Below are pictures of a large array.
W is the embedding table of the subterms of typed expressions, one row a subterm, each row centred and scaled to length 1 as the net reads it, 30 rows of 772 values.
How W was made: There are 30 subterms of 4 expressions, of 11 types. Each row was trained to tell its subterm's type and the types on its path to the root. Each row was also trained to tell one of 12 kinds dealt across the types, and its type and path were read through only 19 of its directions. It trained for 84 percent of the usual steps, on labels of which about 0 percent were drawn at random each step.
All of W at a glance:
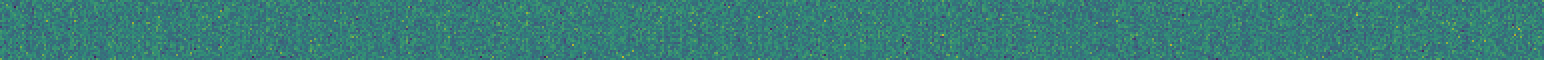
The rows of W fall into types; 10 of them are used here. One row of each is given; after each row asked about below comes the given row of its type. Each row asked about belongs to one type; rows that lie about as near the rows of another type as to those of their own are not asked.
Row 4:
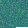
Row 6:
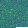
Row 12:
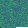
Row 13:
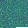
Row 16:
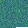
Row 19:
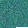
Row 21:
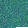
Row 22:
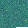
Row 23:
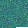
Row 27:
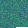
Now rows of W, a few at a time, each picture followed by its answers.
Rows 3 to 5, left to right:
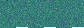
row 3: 12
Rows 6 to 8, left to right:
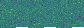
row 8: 13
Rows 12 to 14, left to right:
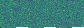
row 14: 23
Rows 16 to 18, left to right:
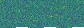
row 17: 23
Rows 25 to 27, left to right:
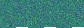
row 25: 12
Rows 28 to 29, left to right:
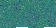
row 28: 19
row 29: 21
